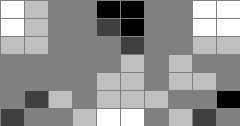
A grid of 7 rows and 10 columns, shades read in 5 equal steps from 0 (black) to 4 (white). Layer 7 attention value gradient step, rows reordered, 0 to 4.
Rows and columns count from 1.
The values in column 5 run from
0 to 4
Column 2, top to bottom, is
3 3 3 2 2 1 2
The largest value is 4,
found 8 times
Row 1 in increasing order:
0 0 2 2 2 2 3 4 4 4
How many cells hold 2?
35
